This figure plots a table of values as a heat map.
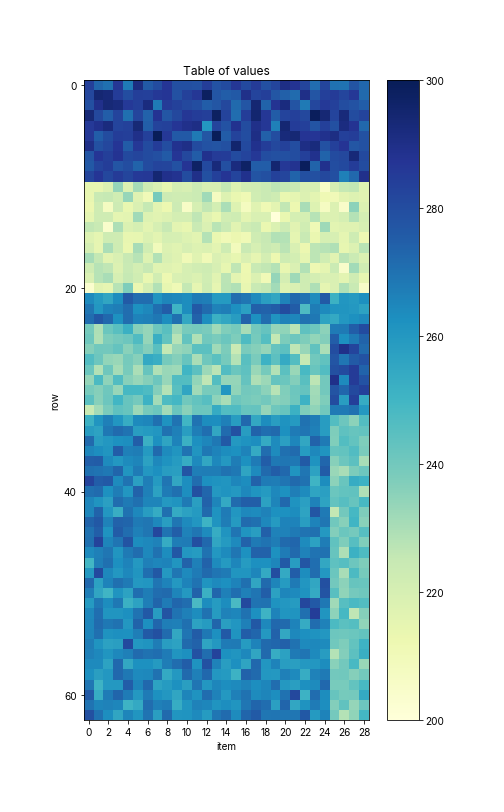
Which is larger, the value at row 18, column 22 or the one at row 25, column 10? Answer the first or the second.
the second
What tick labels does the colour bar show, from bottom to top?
200, 220, 240, 260, 280, 300
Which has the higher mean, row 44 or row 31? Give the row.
44
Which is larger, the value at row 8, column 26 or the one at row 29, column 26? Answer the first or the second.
the first
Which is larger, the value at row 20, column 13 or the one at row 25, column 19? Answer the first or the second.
the second
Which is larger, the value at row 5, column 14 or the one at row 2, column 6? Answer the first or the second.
the second
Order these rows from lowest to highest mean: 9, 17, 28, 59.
17, 28, 59, 9
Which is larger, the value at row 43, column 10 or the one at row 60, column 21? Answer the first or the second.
the second
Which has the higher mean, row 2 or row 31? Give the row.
2
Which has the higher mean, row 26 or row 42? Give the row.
42
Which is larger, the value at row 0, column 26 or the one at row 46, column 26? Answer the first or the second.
the first
